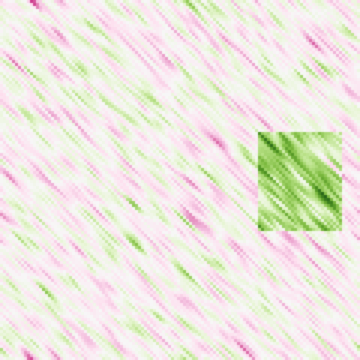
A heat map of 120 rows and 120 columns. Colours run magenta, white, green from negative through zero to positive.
Slope: none. Grain: diagonal, down to the right. Odd patch: higher, in the middle right. Average level on the scale: 50%.
